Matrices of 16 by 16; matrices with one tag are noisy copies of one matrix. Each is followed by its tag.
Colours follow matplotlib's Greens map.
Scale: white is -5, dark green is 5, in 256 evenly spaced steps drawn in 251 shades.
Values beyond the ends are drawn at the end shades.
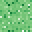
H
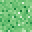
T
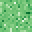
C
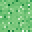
H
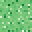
H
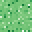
H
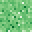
T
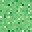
H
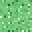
H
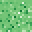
T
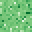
C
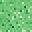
T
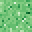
C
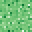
H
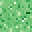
C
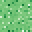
H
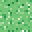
H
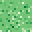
T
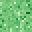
C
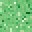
C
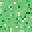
C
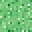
H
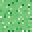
H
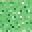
T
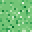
T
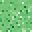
T
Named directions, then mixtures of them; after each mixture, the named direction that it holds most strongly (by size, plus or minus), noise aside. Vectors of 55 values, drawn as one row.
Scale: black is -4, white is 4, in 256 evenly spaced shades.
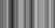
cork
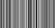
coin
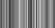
coin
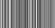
coin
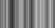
cork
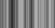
cork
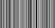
coin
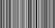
coin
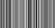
coin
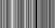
cork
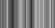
cork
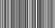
coin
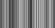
cork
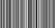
coin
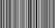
coin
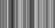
cork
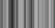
cork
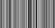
coin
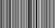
coin
